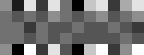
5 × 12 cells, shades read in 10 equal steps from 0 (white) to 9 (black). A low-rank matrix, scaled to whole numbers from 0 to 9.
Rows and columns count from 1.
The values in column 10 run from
5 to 7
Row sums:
49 61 69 67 49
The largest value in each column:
5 9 7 7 6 6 9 6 6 7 6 7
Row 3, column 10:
5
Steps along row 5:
up down up down up up down down up down down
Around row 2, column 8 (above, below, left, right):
2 6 6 4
